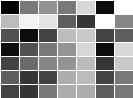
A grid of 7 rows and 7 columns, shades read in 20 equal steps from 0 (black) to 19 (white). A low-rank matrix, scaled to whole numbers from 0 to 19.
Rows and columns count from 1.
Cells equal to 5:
6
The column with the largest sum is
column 5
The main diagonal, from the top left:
0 18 5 11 14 5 9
